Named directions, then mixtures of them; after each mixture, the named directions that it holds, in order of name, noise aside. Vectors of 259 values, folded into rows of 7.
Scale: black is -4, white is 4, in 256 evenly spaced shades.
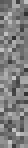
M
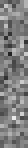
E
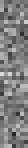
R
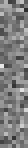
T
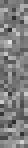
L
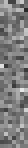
T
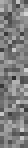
M, R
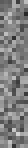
M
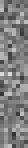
R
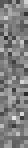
E, M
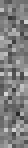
L, R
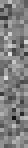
E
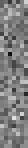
E, M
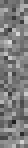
L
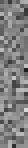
M, T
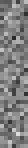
M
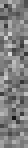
E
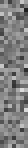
M, T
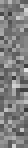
M, T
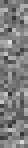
L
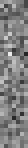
E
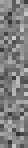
M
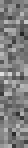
R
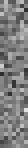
R, T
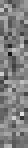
E, R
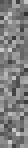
M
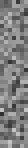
L, M
